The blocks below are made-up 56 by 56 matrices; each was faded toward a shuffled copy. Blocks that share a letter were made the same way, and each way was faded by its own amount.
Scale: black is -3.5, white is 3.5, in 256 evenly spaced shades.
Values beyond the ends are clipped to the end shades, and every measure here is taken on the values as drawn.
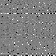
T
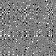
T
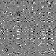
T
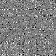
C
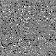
C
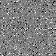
C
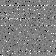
C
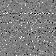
C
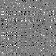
T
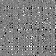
T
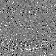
C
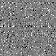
C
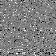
C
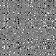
T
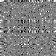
T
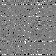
T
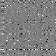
T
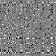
T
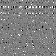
T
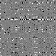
T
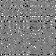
T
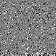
C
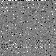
C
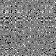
T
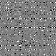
T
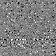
C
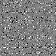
C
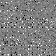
C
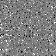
C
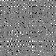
T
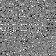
C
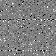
C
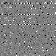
T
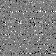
C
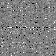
C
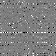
T
